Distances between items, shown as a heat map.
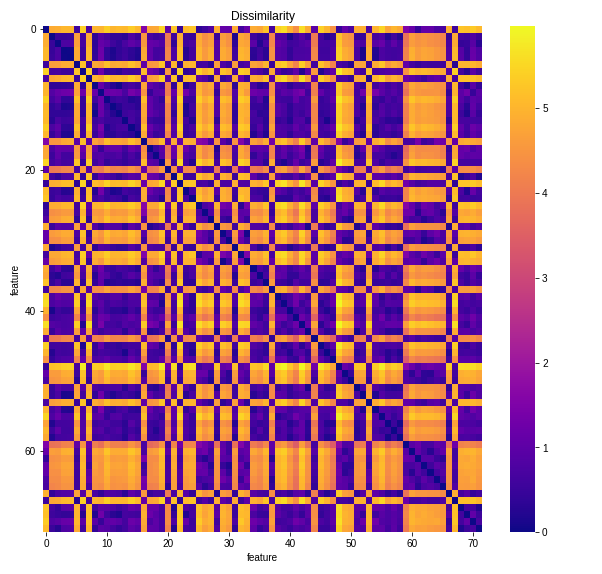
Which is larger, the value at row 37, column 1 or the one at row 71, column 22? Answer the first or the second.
the second
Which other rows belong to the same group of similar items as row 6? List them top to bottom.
1, 2, 3, 4, 8, 9, 10, 11, 12, 13, 14, 15, 17, 18, 19, 21, 23, 24, 28, 31, 34, 35, 36, 38, 39, 40, 41, 42, 43, 45, 46, 47, 51, 52, 54, 55, 56, 57, 58, 66, 68, 69, 70, 71
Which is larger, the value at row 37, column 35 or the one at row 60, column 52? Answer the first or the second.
the second
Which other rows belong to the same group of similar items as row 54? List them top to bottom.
1, 2, 3, 4, 6, 8, 9, 10, 11, 12, 13, 14, 15, 17, 18, 19, 21, 23, 24, 28, 31, 34, 35, 36, 38, 39, 40, 41, 42, 43, 45, 46, 47, 51, 52, 55, 56, 57, 58, 66, 68, 69, 70, 71
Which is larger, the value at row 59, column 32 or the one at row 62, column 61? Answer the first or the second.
the first
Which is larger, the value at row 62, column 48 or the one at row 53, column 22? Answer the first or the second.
the first
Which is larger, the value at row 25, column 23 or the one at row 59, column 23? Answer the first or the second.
the first
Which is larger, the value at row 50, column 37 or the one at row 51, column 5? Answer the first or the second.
the second
